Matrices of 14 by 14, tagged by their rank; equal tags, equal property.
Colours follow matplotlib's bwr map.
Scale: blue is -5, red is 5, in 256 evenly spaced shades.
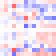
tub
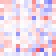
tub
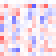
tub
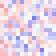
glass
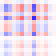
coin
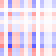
coin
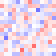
glass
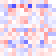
tub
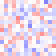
glass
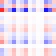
coin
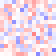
glass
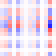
coin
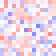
glass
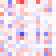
tub
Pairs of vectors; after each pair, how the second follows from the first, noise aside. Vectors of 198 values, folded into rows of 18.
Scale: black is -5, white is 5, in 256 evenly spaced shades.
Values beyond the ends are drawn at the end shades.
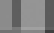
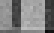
scaled up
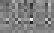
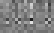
negated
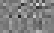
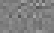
shrunk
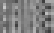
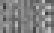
negated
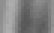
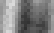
scaled up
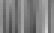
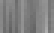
shrunk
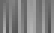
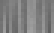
shrunk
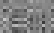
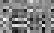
scaled up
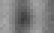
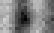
scaled up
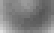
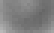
shrunk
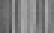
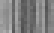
negated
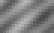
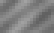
shrunk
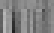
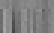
shrunk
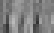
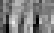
scaled up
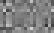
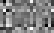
scaled up
